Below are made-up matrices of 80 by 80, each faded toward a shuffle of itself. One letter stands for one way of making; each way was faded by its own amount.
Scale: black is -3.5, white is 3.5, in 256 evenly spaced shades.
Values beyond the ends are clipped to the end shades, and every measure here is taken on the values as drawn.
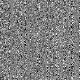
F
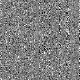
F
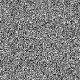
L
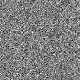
L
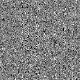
F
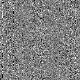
F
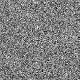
L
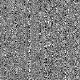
F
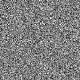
L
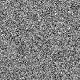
L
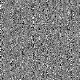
F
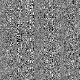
F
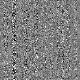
F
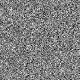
L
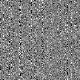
F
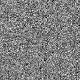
L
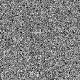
L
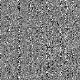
F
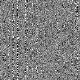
F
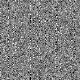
F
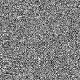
L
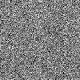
L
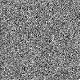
L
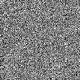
L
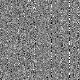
F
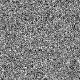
L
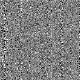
F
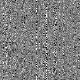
F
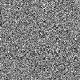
L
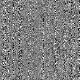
F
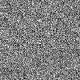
L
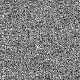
L
